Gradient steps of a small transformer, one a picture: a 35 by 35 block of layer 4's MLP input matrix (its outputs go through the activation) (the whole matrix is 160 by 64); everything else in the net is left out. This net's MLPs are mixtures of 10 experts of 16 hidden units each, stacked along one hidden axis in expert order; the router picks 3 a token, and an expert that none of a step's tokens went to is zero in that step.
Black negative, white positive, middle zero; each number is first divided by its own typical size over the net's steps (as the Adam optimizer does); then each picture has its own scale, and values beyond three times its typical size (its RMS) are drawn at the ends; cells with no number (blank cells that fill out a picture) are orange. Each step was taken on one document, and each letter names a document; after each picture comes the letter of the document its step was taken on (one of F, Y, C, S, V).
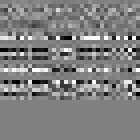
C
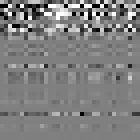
C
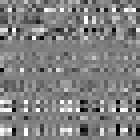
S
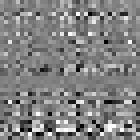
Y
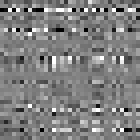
S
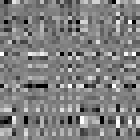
S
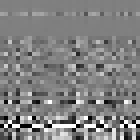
Y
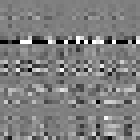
Y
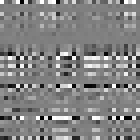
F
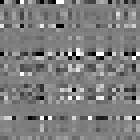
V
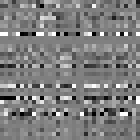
F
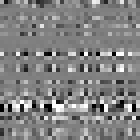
F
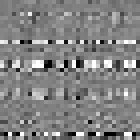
Y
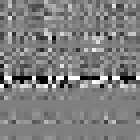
C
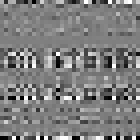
F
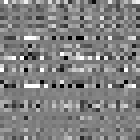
S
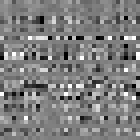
S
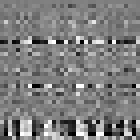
Y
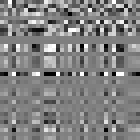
C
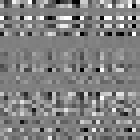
F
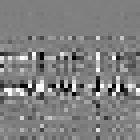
V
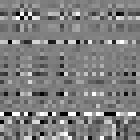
Y
